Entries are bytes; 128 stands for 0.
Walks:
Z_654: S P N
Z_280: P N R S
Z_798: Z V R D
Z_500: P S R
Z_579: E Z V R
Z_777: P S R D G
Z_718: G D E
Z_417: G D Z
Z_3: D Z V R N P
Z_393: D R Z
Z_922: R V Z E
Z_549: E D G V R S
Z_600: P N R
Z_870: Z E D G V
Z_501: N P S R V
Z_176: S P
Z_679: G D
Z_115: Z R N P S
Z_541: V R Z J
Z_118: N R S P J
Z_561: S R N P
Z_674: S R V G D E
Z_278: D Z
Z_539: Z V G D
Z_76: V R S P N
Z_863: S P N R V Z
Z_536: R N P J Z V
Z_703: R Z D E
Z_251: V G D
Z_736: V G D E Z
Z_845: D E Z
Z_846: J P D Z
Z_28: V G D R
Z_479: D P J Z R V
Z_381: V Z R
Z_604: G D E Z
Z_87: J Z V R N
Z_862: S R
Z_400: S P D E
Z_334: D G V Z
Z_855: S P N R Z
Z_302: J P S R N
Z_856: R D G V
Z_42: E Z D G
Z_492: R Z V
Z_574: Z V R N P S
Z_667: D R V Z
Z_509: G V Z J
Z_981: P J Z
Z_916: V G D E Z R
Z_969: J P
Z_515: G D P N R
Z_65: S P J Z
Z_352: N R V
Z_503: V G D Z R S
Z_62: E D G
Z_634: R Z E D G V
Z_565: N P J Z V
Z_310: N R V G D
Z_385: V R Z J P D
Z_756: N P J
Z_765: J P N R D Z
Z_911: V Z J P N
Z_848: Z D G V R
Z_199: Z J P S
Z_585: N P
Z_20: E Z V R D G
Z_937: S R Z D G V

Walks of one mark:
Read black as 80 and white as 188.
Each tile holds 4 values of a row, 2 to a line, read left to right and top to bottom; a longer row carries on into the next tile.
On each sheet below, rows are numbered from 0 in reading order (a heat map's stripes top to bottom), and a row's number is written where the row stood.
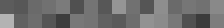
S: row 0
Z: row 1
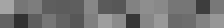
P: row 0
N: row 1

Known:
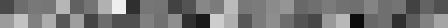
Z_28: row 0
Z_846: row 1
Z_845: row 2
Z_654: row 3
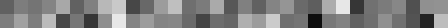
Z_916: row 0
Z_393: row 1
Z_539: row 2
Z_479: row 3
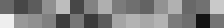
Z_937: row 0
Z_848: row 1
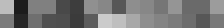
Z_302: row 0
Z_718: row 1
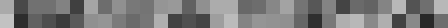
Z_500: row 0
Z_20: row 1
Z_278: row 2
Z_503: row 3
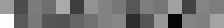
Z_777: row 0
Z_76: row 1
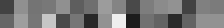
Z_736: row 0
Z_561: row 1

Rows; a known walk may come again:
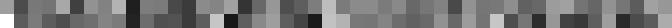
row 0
Z_777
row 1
Z_302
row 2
Z_87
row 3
Z_62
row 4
Z_736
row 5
Z_579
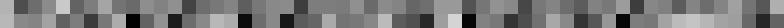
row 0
Z_667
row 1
Z_501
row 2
Z_863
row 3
Z_870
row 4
Z_855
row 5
Z_76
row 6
Z_417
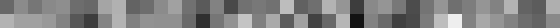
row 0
Z_604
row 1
Z_278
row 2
Z_28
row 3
Z_118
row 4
Z_515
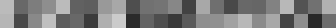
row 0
Z_3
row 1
Z_500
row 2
Z_503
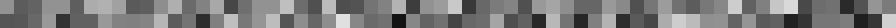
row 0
Z_922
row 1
Z_798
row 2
Z_310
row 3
Z_674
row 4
Z_385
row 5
Z_574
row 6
Z_856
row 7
Z_981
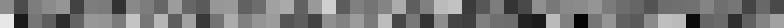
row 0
Z_561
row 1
Z_251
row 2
Z_634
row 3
Z_916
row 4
Z_199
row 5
Z_585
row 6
Z_654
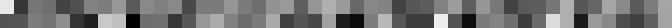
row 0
Z_846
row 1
Z_280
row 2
Z_20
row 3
Z_565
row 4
Z_756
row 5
Z_115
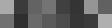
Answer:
Z_65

